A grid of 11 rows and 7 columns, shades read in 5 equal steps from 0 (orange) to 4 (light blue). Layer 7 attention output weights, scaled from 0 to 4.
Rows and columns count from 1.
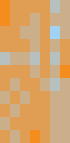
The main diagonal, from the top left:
0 1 2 2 1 2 2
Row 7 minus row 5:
-2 0 -1 -2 1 0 1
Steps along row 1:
up same same same up down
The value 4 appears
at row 3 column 6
